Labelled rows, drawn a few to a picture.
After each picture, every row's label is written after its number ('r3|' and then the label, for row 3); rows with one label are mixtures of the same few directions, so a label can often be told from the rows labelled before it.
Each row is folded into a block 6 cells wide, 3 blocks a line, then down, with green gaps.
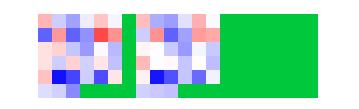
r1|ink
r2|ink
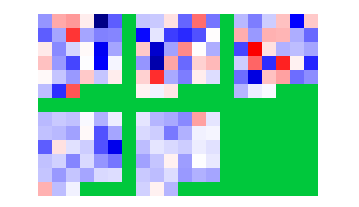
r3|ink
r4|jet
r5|jet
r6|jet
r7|ink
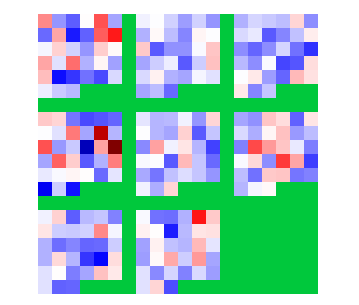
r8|ink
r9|jet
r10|jet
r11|jet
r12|jet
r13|jet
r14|jet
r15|ink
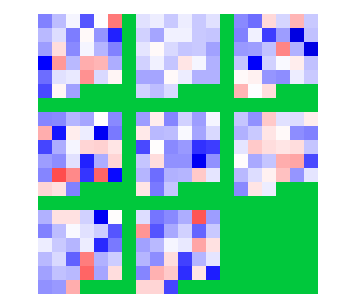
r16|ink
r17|jet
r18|jet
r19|ink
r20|jet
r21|jet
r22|ink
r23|ink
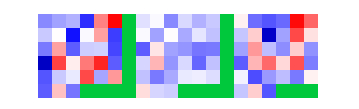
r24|ink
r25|jet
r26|ink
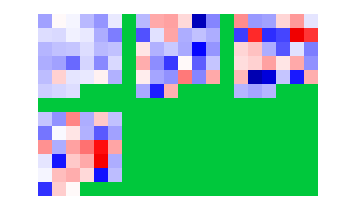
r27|ink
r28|ink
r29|ink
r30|jet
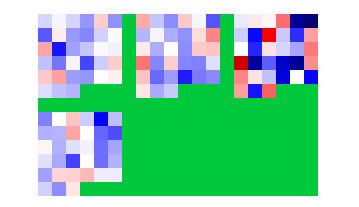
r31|jet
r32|ink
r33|ink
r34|ink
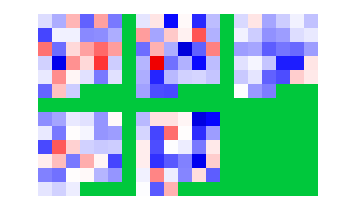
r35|jet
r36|jet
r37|jet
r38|jet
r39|ink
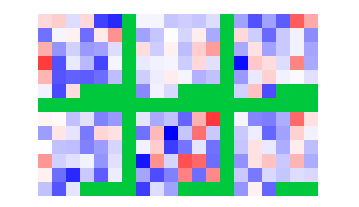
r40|ink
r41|jet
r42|ink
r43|ink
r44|ink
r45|ink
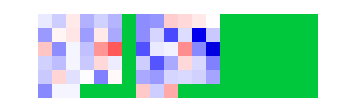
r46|jet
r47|jet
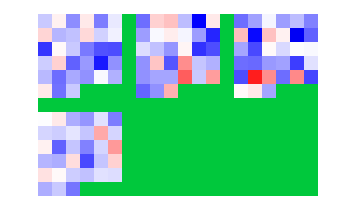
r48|jet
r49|ink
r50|ink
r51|jet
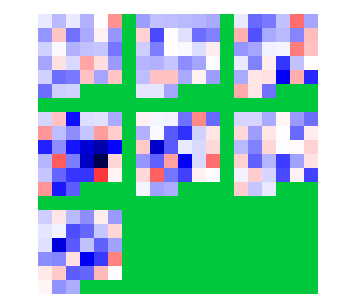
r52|ink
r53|ink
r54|ink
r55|jet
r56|jet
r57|ink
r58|jet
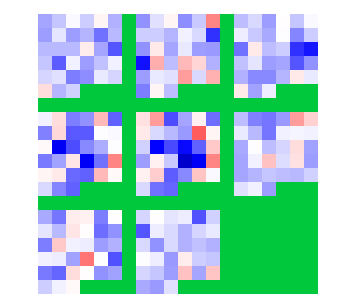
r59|jet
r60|ink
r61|jet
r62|jet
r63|jet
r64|ink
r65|jet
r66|ink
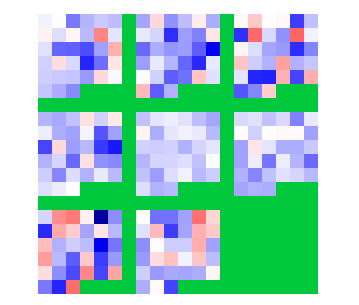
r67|jet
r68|jet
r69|ink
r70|jet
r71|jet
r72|jet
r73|ink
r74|ink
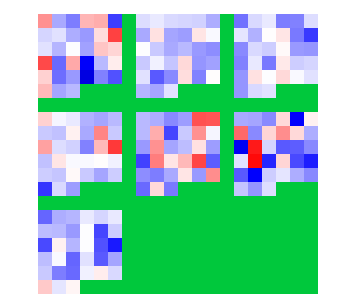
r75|ink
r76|ink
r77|ink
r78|jet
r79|ink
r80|jet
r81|jet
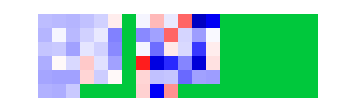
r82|ink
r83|ink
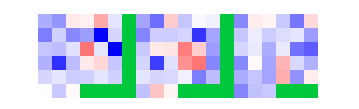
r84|jet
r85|jet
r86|ink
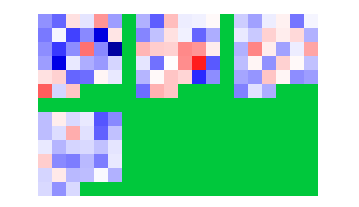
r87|jet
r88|jet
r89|jet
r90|ink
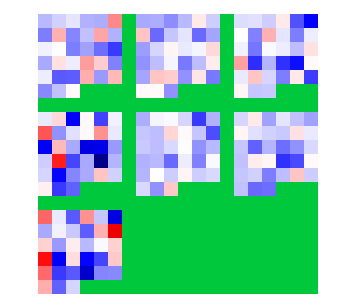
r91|ink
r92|ink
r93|ink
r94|jet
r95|ink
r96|jet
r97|ink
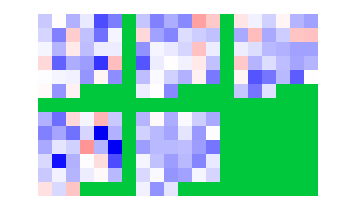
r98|ink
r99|ink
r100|ink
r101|jet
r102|jet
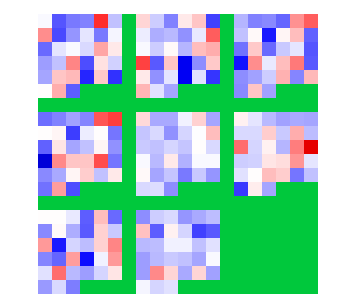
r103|ink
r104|ink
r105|ink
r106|ink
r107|ink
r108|jet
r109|jet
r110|ink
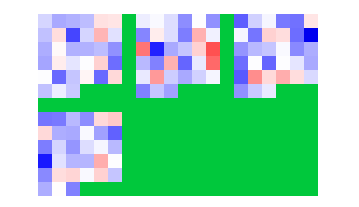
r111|ink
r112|jet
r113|ink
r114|ink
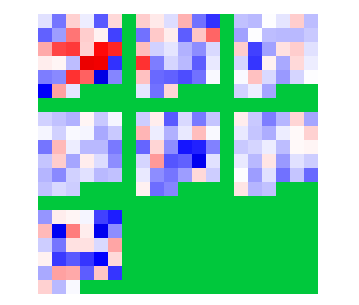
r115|jet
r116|ink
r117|jet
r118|jet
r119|jet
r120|ink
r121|ink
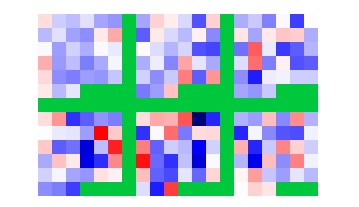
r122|ink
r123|ink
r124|jet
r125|jet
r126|ink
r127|jet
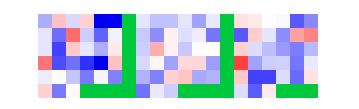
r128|ink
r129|jet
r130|ink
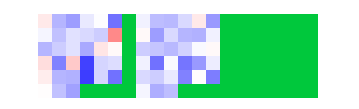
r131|ink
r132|ink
